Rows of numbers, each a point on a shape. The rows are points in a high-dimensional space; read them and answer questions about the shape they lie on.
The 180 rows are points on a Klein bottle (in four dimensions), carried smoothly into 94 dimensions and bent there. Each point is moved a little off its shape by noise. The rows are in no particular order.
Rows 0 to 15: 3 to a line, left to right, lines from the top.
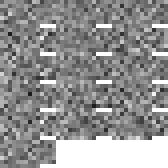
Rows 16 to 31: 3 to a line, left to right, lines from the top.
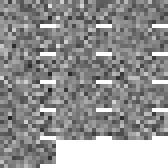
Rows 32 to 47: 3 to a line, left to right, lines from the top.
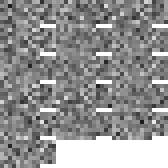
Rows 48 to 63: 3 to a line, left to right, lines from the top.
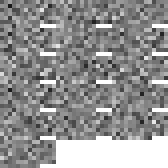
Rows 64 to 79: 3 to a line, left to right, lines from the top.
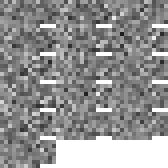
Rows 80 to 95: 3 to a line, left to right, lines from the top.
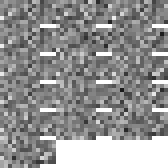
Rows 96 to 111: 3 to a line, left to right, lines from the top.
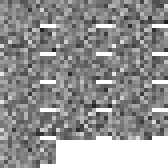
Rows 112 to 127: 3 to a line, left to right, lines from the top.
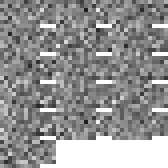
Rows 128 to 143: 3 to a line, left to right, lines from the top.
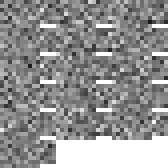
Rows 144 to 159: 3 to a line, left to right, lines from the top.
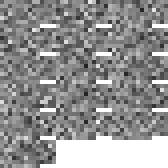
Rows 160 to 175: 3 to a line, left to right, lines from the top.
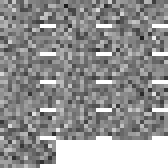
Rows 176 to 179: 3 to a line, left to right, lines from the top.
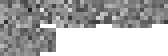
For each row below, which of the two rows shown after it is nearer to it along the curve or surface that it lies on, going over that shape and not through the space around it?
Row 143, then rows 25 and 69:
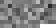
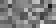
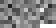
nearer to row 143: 25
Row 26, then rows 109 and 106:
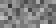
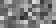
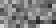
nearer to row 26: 109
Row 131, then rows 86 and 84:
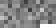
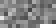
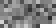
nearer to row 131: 84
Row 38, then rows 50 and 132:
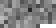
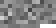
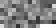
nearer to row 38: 50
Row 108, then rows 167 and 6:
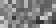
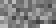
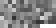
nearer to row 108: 6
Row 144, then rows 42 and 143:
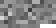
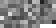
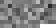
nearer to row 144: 143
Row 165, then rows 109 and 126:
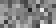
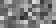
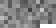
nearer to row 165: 126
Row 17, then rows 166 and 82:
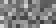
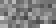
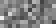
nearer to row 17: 82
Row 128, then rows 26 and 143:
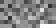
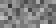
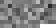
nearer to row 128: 26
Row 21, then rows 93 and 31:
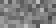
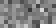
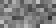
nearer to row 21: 93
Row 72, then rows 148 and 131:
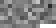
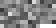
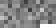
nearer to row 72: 131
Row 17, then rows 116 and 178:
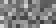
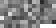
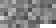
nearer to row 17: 116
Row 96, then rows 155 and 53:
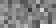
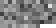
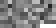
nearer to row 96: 155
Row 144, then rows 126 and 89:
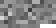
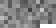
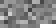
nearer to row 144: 89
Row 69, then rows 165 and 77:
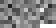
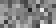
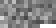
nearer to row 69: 165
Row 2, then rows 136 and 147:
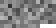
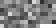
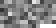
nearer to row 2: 147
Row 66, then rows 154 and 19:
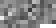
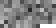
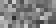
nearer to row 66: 19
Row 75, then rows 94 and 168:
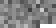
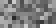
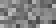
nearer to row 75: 94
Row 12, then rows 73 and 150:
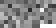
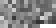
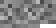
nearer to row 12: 150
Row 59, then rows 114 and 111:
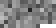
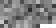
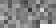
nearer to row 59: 114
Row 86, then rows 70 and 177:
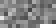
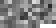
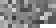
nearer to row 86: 70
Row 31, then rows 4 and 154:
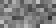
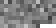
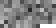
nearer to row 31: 154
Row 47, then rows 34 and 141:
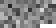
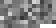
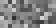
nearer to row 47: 34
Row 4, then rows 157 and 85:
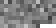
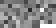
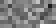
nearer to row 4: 157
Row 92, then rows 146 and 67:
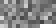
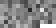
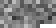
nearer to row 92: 67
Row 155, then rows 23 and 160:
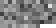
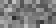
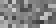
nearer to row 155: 160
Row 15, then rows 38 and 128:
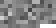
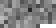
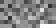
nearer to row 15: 128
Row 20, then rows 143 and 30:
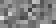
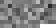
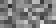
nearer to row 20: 143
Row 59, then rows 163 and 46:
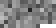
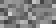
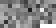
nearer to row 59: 46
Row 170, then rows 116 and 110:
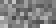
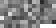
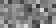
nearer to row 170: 116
